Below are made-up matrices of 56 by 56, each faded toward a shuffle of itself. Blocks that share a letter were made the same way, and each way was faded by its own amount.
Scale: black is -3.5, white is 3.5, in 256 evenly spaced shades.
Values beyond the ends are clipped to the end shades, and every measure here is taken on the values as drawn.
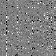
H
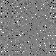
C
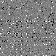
C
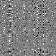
H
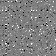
C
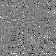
C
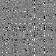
H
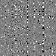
H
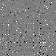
C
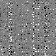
H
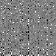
H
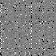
H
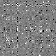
H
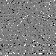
C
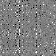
H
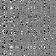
H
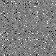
C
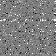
C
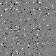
C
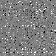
C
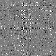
H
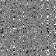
H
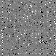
C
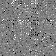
C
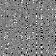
H
